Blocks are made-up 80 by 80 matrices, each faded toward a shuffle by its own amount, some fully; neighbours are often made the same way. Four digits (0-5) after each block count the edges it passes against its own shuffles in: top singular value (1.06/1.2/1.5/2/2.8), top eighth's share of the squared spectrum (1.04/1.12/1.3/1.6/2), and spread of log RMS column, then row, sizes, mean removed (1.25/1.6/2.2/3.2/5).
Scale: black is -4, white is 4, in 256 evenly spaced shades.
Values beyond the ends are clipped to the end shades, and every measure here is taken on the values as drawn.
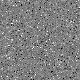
2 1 1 0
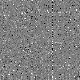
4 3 2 1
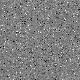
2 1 1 0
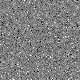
2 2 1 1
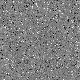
1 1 0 0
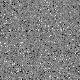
0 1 0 1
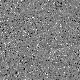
0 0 0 0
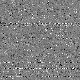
2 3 0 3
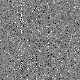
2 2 2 0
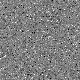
1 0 0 0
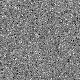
0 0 0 0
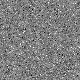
0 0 0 0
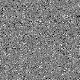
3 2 1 2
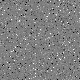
1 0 0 0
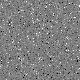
1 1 0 0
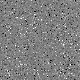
2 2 1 1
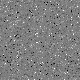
1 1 0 0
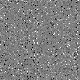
3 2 1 0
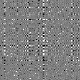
5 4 3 3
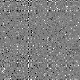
4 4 2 2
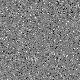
2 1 0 0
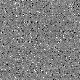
3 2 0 1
